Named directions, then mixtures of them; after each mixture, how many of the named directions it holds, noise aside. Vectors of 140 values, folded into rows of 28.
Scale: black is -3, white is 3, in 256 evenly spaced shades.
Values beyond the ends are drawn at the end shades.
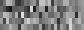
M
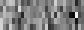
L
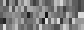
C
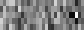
one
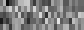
three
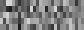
two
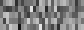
three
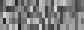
three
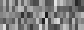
two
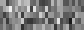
two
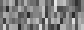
three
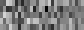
two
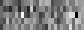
two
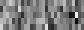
one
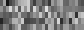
three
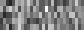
two
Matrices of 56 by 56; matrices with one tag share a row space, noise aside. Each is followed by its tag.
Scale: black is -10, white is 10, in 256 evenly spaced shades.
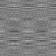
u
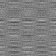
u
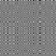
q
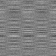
u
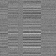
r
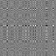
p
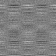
u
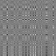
p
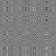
p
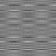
u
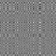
q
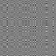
p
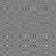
p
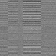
r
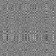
p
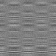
u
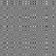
p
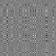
p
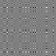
p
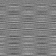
u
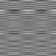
u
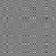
p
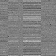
r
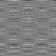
u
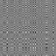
p
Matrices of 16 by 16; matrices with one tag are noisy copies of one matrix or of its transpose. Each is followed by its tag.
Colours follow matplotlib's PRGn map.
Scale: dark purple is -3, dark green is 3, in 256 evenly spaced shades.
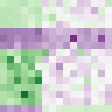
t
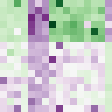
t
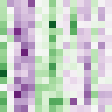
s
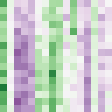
s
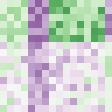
t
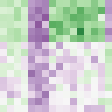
t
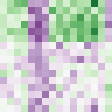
t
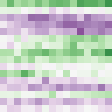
s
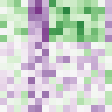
t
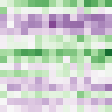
s
